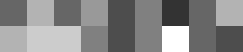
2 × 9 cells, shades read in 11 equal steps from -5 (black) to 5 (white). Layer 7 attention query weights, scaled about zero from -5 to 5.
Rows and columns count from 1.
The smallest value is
-3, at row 1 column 7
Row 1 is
-1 2 -1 1 -2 0 -3 -1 2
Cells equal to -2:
3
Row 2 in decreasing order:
5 3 3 2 0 0 -1 -2 -2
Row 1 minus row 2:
-3 -1 -4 1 0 0 -8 0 4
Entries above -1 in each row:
4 6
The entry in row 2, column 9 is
-2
